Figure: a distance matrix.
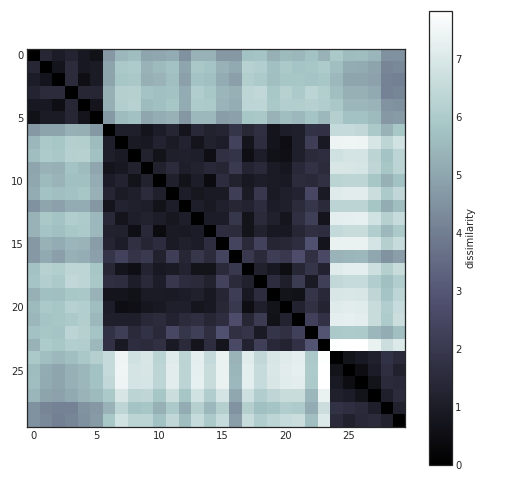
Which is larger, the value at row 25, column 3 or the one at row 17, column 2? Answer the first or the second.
the second
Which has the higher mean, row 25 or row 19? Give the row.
25
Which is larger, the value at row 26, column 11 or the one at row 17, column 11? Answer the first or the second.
the first
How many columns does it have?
30
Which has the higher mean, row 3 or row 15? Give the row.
3
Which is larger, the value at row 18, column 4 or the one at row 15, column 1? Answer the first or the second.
the first
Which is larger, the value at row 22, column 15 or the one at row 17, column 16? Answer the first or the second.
the first
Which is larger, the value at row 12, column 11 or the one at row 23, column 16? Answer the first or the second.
the second
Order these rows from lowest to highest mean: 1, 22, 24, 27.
22, 1, 27, 24
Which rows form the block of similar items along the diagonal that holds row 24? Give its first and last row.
24 to 29
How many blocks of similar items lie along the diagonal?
3
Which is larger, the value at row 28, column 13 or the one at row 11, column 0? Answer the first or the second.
the first
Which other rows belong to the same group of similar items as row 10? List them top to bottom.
6, 7, 8, 9, 11, 12, 13, 14, 15, 16, 17, 18, 19, 20, 21, 22, 23
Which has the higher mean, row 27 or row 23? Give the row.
27
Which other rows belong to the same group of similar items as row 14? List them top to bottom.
6, 7, 8, 9, 10, 11, 12, 13, 15, 16, 17, 18, 19, 20, 21, 22, 23
